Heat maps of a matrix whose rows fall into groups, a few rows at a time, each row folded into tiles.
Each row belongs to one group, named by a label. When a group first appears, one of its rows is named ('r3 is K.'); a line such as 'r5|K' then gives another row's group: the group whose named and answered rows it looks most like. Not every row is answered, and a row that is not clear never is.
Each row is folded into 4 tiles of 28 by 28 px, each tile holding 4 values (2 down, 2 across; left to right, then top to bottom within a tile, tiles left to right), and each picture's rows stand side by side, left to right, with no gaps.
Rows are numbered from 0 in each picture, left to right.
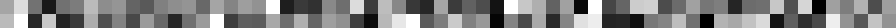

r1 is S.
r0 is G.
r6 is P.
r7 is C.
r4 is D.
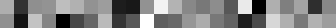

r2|C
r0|S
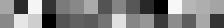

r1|D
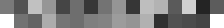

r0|P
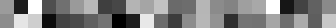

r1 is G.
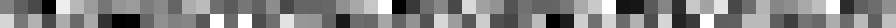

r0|D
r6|G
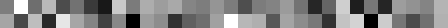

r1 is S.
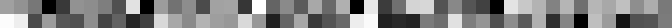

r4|D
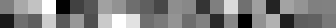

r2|S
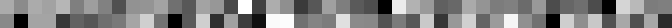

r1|G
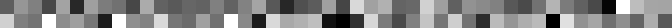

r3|G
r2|P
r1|P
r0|P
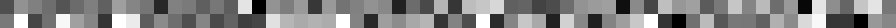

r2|C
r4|G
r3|P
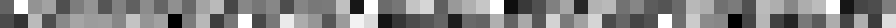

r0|G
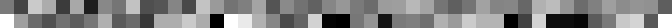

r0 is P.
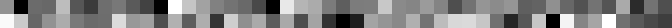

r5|P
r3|G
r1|D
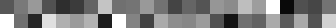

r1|P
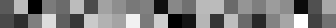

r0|C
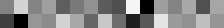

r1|C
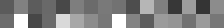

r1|P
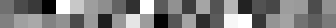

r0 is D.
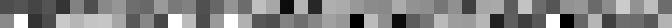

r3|S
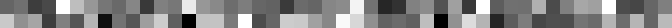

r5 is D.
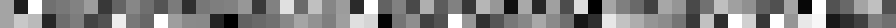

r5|C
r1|P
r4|P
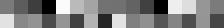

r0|D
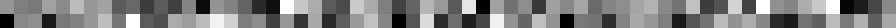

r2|D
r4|C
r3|G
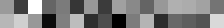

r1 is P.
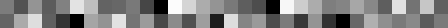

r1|D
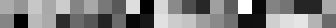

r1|C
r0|S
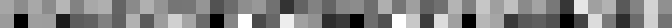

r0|S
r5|G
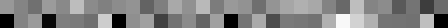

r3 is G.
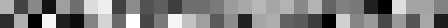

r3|D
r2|S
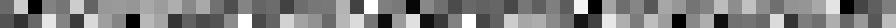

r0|C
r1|S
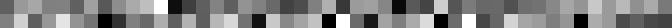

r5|S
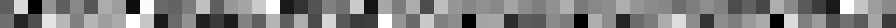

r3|C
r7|D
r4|S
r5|S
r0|C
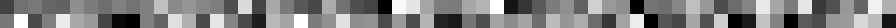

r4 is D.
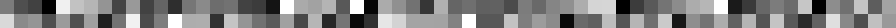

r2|D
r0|D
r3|C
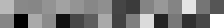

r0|S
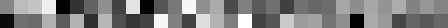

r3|S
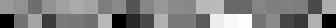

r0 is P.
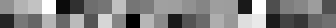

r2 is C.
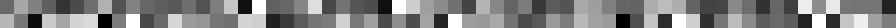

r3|D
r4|P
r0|P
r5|G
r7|G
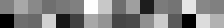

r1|C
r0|G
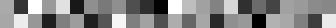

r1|D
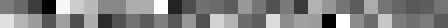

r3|P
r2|P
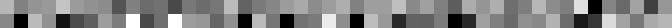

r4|G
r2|S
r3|S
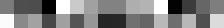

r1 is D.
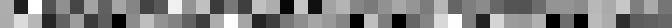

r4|P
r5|S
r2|P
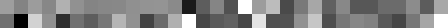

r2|G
